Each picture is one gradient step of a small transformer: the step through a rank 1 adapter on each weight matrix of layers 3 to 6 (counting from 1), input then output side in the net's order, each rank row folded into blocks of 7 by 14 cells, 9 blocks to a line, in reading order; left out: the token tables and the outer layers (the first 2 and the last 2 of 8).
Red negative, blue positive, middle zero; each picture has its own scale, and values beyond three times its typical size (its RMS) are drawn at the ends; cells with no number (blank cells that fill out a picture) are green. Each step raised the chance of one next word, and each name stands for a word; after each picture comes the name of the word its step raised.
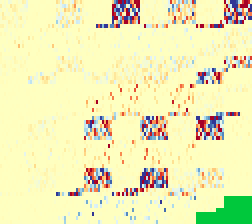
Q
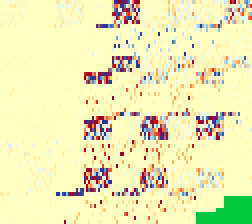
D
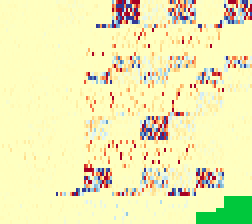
D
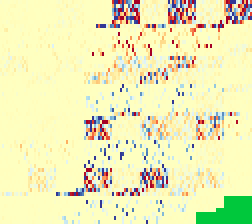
Q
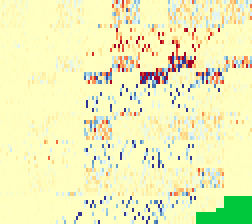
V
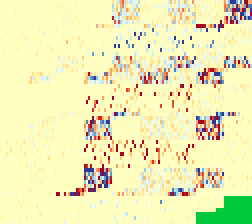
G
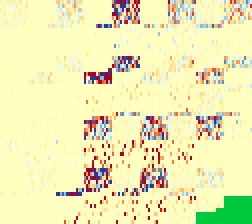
D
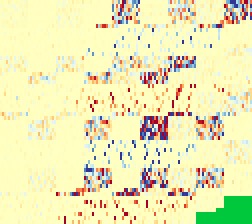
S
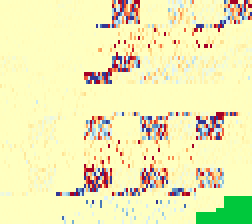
D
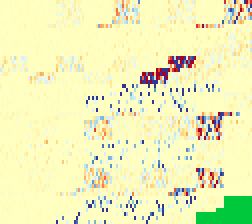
V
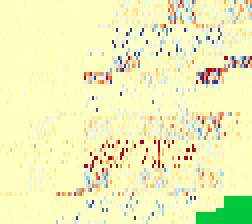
G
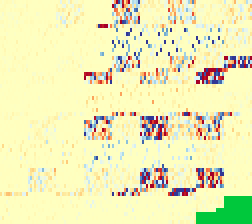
S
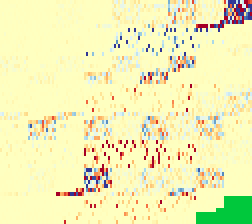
G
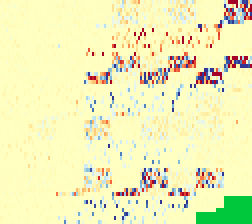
V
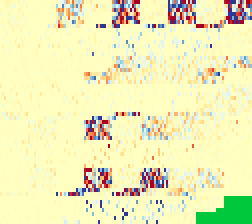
Q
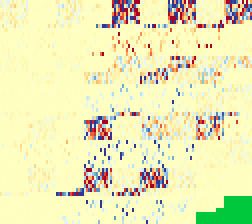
Q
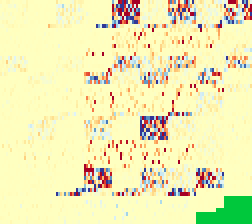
D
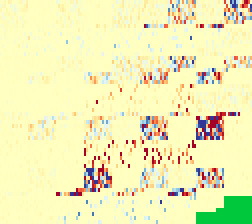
G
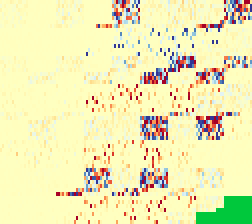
S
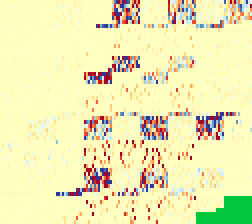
D
